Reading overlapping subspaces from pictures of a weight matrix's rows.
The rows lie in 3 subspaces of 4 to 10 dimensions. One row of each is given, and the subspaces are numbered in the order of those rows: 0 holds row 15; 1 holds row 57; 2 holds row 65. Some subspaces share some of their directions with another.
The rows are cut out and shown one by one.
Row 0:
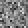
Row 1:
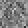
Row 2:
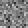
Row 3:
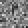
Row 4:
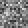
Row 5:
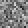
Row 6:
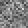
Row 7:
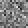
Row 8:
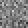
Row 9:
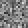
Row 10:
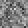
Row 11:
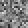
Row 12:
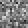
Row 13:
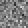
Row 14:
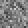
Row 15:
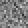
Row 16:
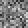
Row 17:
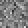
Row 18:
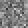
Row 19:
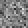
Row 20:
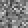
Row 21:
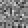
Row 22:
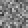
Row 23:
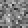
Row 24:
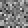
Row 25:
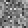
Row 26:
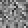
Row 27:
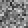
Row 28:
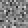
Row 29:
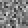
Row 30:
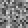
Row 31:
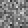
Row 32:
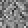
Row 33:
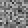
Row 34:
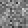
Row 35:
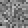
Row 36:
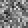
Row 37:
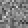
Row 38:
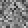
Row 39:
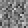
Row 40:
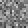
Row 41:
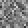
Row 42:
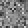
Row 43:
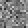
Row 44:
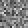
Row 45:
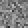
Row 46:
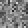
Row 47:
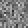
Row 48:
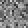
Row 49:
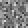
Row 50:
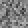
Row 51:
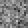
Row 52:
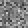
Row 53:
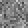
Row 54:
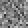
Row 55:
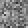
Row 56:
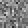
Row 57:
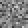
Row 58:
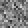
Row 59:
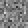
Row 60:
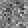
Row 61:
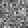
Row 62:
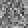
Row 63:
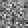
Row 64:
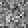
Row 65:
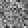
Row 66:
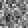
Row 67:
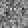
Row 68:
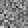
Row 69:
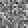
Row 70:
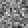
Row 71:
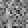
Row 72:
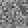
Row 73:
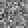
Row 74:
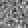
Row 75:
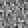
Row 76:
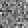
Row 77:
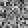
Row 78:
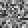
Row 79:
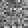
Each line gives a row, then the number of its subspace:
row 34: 2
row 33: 1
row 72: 2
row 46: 2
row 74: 0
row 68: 1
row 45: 1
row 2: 1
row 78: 1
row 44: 2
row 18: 2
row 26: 2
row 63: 1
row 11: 2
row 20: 2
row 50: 2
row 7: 1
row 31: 2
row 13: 0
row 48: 2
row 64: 1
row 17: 0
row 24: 1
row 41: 0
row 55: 1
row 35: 1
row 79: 2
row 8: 1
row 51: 1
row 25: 2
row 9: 0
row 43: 2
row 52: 1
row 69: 2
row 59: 1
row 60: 1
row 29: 0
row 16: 1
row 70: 0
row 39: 0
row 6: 1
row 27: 1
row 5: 0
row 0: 1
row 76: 1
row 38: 0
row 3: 1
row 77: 1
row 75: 1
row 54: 0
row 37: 2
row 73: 1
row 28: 1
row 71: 2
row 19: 2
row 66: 1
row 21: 0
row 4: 1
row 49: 2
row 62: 0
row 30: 2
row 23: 1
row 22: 1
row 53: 1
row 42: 1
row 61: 2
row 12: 2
